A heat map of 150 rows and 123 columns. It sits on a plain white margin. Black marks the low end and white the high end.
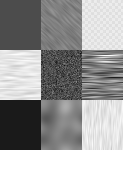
It is made of 3 by 3 panels. Panel 1,1: low, flat. Panel 1,2: middling, slanting down to the right, faint in contrast. Panel 1,3: very high, checkered, faint in contrast. Panel 2,1: very high, streaked across, faint in contrast. Panel 2,2: low, fine-grained. Panel 2,3: middling, streaked across, strong in contrast. Panel 3,1: very low, flat. Panel 3,2: middling, smooth. Panel 3,3: very high, streaked downward, faint in contrast.
